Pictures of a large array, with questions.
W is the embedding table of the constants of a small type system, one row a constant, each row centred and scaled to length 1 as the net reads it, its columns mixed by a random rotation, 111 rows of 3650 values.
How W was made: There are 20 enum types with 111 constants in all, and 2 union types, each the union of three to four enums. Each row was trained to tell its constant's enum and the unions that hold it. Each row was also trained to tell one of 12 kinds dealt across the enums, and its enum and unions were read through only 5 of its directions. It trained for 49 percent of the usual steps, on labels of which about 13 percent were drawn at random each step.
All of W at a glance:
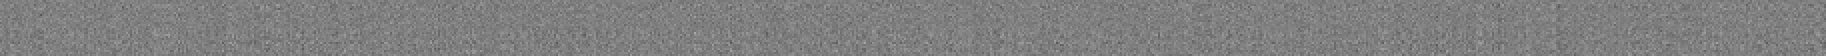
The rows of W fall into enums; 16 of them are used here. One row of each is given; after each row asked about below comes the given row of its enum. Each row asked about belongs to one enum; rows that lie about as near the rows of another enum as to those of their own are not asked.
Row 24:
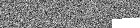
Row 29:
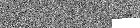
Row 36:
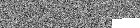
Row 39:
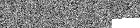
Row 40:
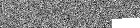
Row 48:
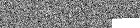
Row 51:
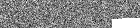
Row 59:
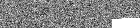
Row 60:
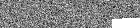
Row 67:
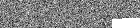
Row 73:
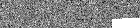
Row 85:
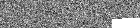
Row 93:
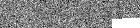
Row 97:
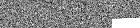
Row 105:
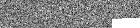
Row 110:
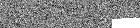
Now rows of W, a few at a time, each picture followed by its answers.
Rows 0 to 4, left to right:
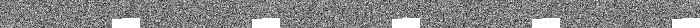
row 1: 110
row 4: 51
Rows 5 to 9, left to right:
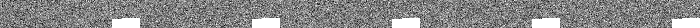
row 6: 110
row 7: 93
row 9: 40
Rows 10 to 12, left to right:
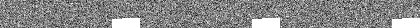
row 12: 85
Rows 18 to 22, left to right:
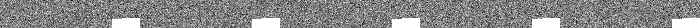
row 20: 29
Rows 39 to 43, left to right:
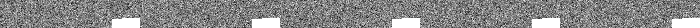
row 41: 105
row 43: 93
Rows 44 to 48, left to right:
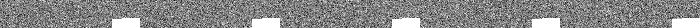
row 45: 105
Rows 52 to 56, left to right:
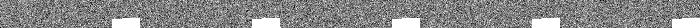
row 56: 93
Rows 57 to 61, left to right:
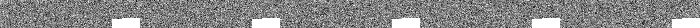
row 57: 29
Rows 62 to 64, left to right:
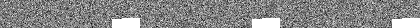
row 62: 85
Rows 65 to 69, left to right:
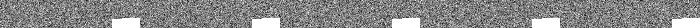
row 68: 93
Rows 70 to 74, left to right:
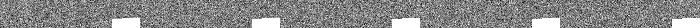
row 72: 29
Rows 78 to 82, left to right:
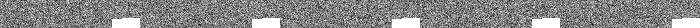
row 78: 29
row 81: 36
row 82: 110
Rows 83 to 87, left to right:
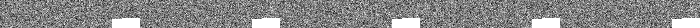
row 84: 110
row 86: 39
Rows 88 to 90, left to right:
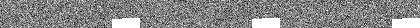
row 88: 40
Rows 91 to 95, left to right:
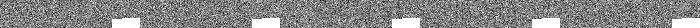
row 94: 85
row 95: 51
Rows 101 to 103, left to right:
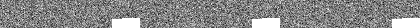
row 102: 51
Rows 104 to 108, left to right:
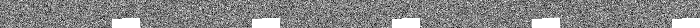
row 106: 36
